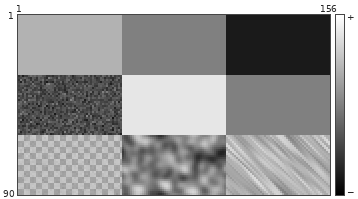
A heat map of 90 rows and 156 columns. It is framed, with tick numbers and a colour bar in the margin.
It is made of 3 by 3 panels. Panel 1,1: high, flat. Panel 1,2: middling, flat. Panel 1,3: very low, flat. Panel 2,1: low, fine-grained. Panel 2,2: very high, flat. Panel 2,3: middling, flat. Panel 3,1: high, checkered. Panel 3,2: middling, blotchy, strong in contrast. Panel 3,3: high, slanting down to the right.
